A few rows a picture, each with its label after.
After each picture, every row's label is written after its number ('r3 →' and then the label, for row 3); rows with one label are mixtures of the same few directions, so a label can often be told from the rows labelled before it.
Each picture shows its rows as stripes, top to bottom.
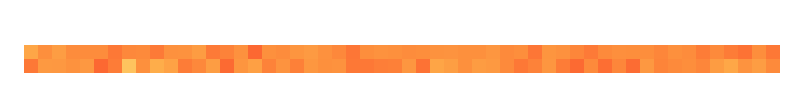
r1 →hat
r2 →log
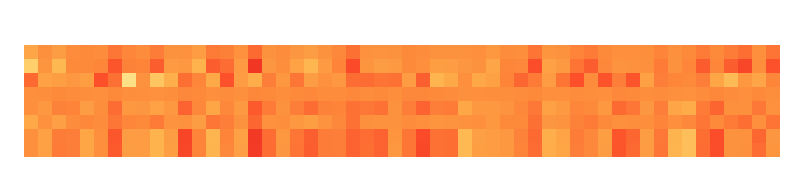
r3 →hat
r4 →hat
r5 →log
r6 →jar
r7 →jar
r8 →hat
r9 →jar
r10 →jar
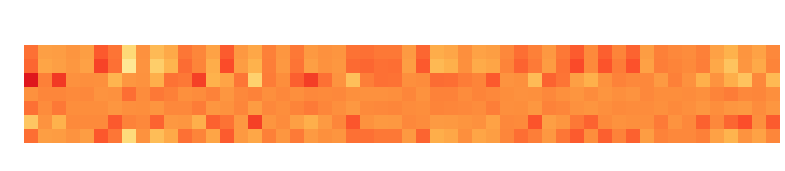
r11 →log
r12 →log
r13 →hat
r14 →log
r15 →hat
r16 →hat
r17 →log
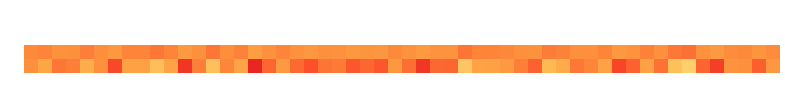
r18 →jar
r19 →jar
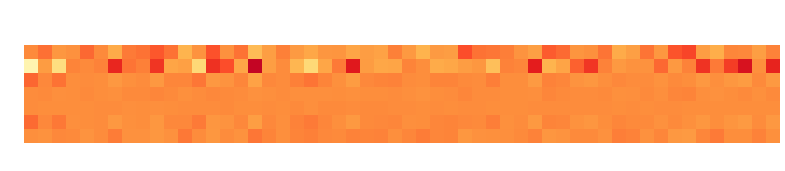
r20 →jar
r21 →hat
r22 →hat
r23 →jar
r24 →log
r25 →hat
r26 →jar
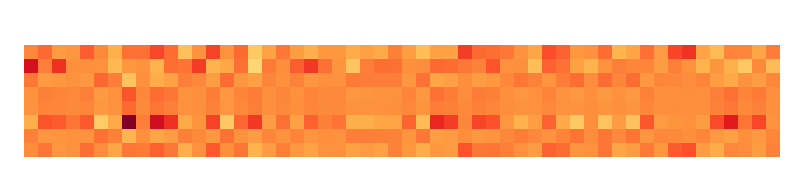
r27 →jar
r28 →hat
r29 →log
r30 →log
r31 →log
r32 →log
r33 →log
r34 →jar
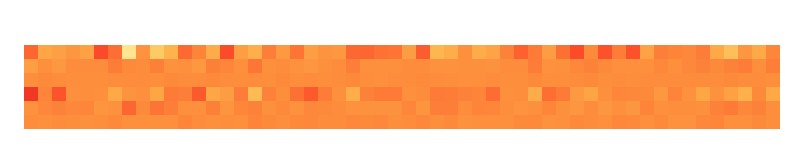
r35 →log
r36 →hat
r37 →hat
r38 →hat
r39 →log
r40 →jar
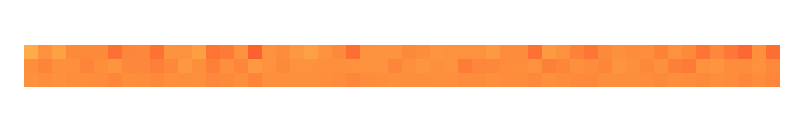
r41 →hat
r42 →jar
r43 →hat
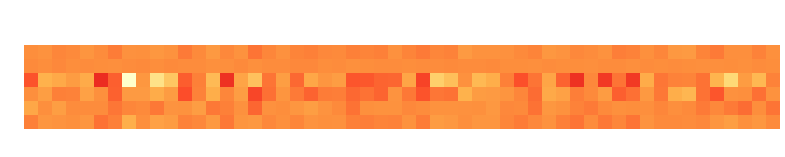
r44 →jar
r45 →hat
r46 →log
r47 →jar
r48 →hat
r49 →log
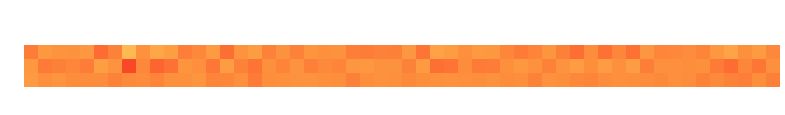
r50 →log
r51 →log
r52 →hat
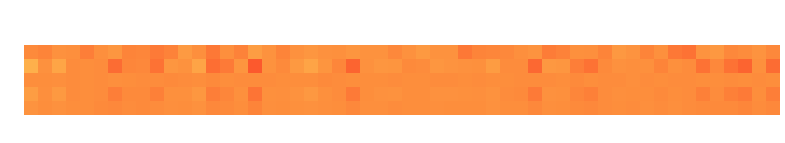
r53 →jar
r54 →hat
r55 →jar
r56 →hat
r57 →hat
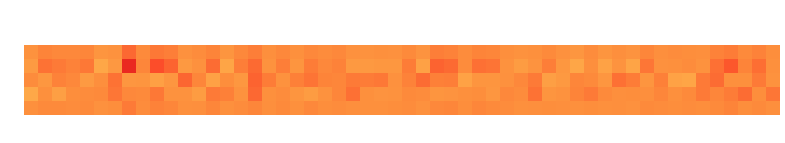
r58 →log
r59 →log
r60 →jar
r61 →hat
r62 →log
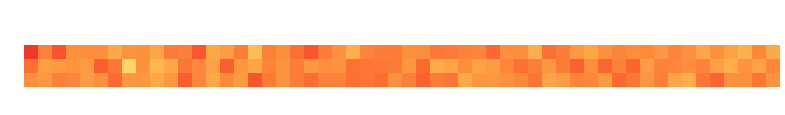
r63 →hat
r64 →log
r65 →jar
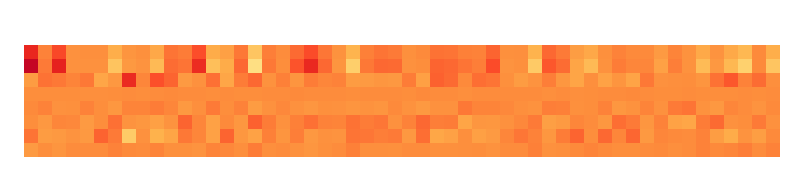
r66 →hat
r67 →hat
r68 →log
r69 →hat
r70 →jar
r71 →jar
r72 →log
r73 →hat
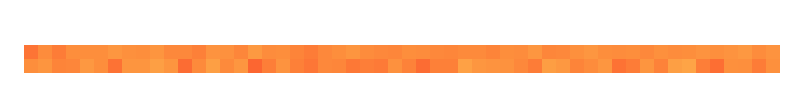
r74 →hat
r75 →jar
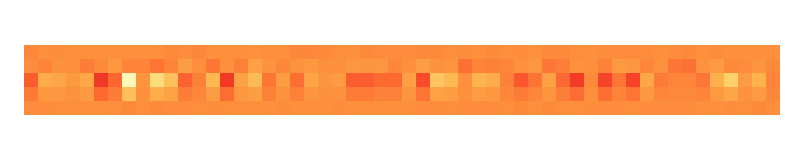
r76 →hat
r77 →jar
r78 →log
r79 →log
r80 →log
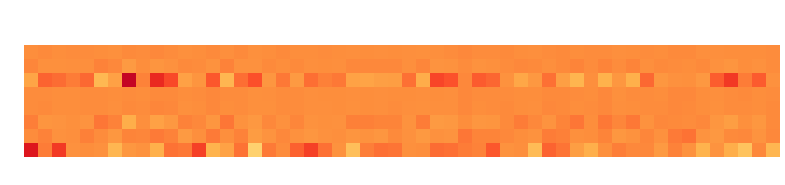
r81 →jar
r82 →log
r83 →log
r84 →jar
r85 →jar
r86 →log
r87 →jar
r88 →hat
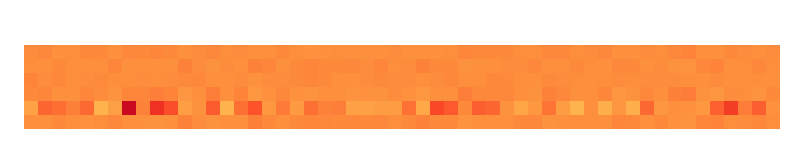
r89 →jar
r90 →jar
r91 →hat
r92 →jar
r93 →log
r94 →jar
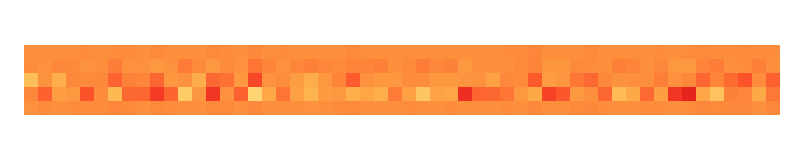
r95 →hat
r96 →jar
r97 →hat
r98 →jar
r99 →hat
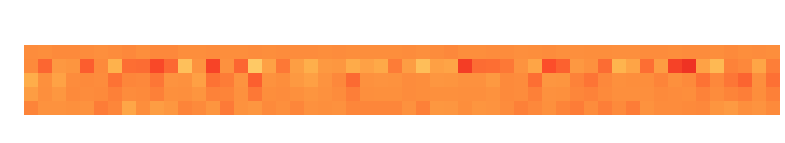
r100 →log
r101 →jar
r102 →hat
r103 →hat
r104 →log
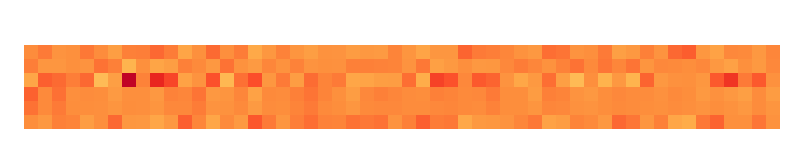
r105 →jar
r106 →log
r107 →log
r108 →hat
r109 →hat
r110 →jar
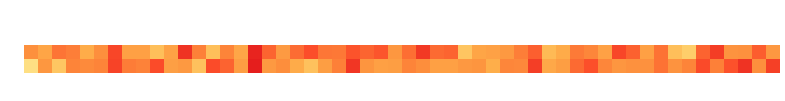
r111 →jar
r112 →hat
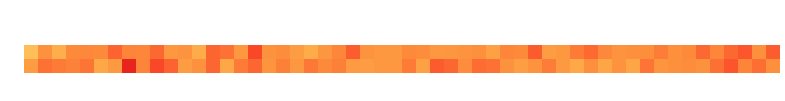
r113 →hat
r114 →log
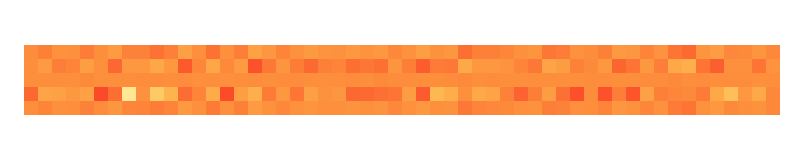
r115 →jar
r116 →jar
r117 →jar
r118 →log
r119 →jar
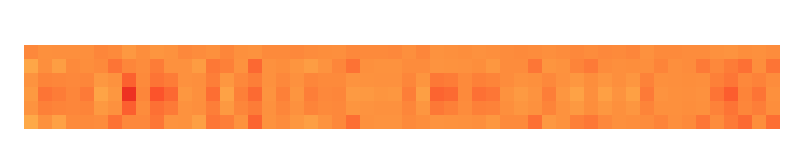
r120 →log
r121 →hat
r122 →log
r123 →log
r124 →log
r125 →hat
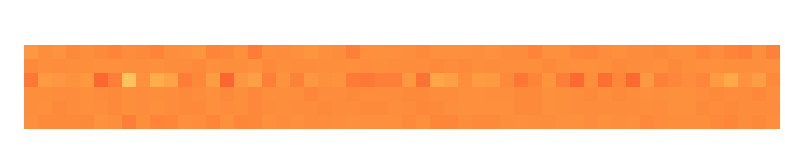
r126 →hat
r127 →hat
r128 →log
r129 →jar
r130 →jar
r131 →log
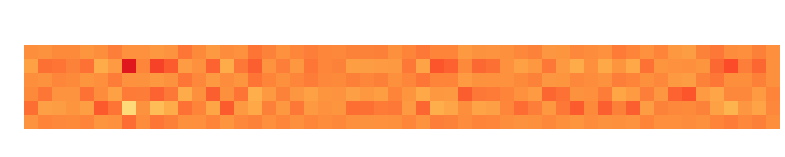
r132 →jar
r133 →log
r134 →jar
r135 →jar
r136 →log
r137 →log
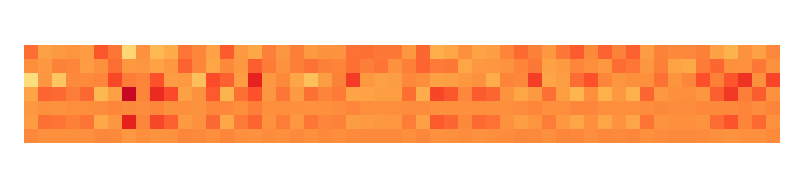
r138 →log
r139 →jar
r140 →hat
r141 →log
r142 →hat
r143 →log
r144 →log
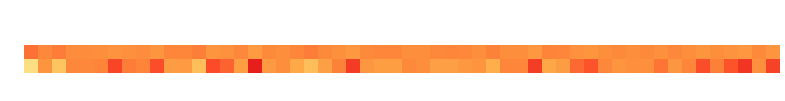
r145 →hat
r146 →hat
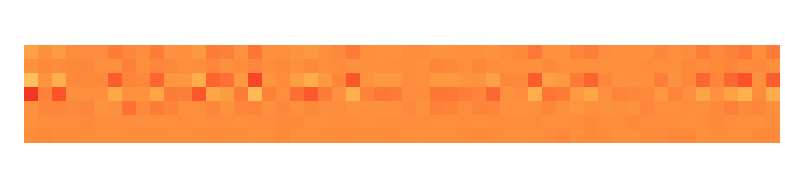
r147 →hat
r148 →log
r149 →hat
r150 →hat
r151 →log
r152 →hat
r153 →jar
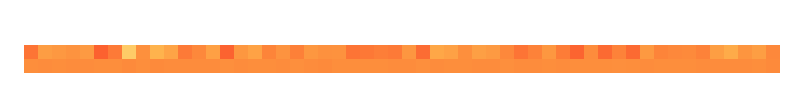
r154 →log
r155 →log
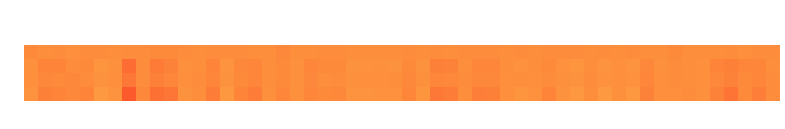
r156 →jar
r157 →log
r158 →log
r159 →log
